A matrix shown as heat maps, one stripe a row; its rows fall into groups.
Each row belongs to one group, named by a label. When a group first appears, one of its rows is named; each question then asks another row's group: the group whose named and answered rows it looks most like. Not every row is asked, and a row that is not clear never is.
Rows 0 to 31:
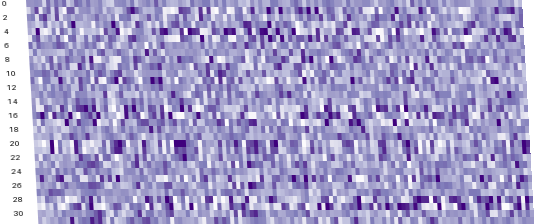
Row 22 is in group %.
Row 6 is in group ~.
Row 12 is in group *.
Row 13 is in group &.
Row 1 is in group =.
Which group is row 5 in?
=
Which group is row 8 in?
=
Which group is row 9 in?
*
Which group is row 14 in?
%
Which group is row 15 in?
%
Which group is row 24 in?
*
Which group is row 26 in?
~
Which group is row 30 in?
~
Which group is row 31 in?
%
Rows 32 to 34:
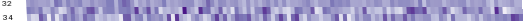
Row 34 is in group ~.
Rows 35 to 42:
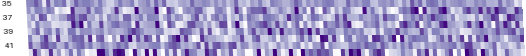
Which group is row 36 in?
&
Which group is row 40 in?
%
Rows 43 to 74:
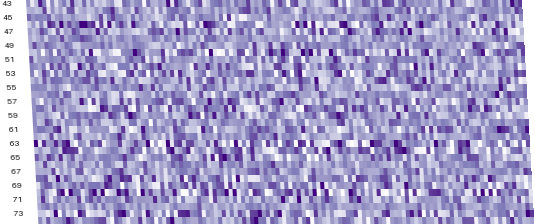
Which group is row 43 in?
~
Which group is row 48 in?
%
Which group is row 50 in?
=
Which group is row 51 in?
~
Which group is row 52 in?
*
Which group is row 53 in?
~
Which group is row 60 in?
~
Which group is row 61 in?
&
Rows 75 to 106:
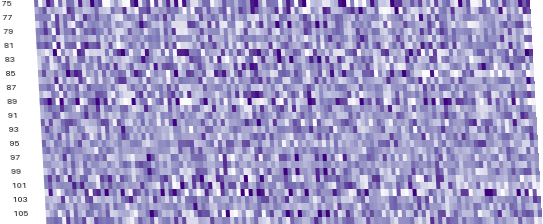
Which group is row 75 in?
~
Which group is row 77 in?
*
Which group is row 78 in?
=
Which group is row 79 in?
*
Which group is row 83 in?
=
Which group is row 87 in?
*
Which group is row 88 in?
~
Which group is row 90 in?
=
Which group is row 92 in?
~
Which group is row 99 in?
=
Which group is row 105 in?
=
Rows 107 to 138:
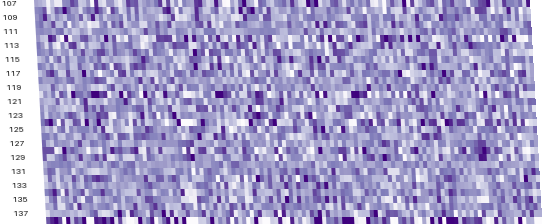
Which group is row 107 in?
=
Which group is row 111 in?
&
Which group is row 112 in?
%
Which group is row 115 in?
=
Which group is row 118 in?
~
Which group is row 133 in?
=
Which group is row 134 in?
*
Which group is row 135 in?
=
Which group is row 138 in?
*
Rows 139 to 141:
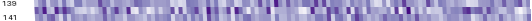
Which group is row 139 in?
=
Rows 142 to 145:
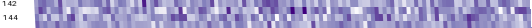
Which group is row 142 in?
&
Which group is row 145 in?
~
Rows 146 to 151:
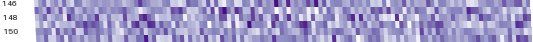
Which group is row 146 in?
=
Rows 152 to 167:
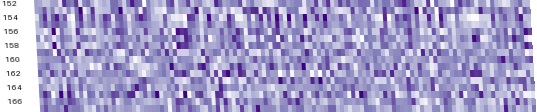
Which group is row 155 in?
=
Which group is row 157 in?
%
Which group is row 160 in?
&
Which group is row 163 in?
=
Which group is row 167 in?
&
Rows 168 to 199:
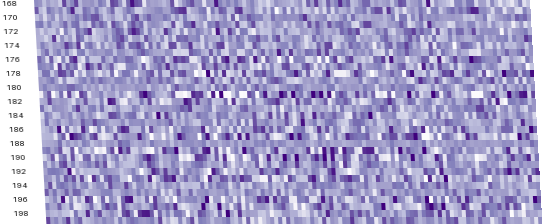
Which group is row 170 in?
~
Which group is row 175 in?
=
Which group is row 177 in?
*
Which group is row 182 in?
%
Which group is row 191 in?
=
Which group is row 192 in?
&
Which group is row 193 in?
*
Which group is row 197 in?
&
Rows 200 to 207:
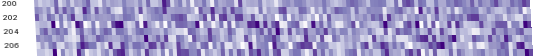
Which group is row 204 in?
=
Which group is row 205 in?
&
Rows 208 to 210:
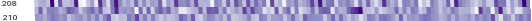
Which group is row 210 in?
%
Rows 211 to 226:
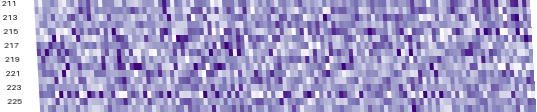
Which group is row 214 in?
=
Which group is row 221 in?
&
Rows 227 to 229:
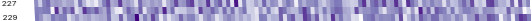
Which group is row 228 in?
*
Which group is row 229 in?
%
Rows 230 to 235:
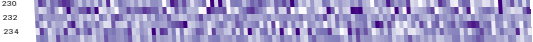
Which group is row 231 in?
%
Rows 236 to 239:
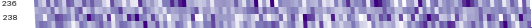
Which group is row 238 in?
%
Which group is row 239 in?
&
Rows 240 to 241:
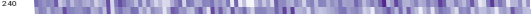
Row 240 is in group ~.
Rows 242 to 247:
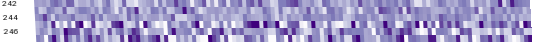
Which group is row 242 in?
&
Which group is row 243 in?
%
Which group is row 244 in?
*
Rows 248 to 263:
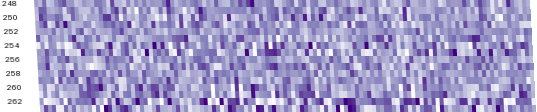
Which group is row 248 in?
~
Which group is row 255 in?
&
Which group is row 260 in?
~
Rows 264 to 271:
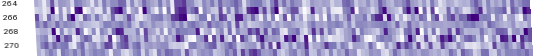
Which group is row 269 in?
&
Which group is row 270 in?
=
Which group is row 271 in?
~
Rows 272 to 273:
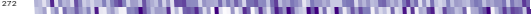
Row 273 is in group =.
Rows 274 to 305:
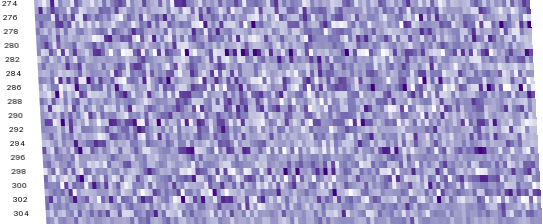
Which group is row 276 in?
*
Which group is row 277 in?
&
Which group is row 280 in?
*
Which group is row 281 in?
~
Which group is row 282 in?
=
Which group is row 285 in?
*
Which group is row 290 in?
*
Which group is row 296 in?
%
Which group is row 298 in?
=
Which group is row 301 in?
&
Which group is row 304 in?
%
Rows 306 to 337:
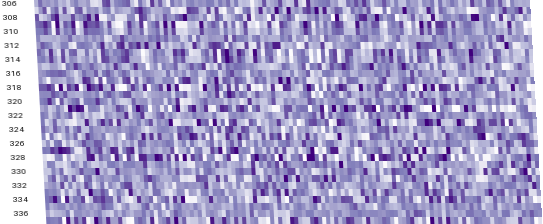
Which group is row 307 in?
=
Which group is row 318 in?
*
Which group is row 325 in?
%
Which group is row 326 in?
~
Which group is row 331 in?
=
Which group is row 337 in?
*
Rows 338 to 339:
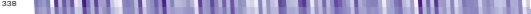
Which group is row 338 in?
*
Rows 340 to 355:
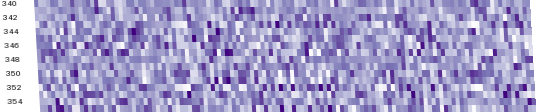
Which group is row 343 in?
=
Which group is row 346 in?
*
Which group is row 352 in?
=
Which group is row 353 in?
%
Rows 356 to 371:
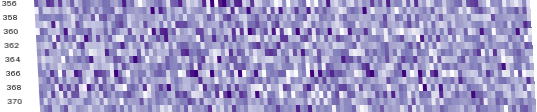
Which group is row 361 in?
*
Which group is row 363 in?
%
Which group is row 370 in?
%
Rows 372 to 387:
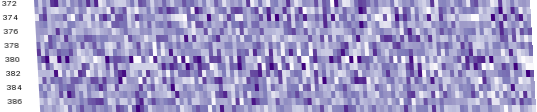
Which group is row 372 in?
=
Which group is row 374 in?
=
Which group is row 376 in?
&
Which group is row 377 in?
%
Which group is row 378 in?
~
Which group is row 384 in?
~
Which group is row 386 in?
~
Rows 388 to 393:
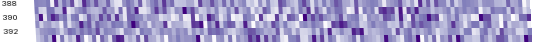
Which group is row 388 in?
*
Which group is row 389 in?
%
